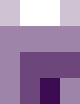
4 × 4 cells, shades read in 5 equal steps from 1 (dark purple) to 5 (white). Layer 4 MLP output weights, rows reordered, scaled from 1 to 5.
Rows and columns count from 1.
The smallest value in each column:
3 2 1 2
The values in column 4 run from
2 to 4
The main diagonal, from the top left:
4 3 2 3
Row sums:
18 12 9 9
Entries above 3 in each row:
4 0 0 0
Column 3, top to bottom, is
5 3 2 1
